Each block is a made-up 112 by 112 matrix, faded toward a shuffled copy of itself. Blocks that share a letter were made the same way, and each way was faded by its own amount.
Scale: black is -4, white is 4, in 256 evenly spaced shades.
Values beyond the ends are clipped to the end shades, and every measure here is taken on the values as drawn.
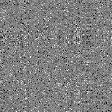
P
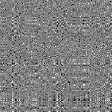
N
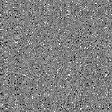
P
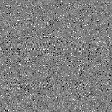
P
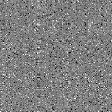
P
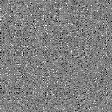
P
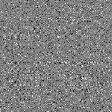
P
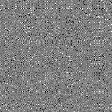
N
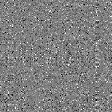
P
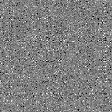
P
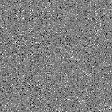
P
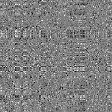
N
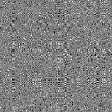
N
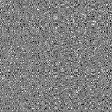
N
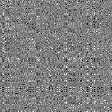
N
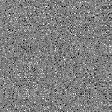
P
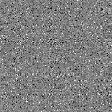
P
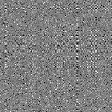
N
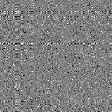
N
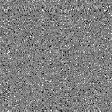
P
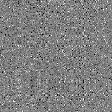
P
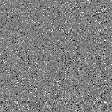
P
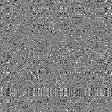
N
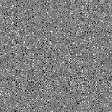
P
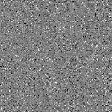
P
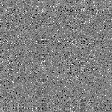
P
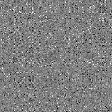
P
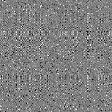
N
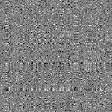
N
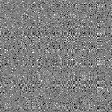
N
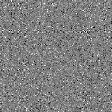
P
